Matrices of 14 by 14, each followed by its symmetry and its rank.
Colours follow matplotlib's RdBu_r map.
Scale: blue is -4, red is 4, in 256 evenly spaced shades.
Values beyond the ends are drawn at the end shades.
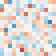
antisymmetric, full rank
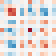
symmetric, rank two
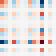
symmetric, rank one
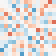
antisymmetric, full rank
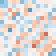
symmetric, full rank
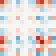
symmetric, rank two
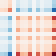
symmetric, rank one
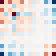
symmetric, rank two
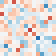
symmetric, full rank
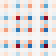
symmetric, rank one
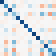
symmetric, full rank
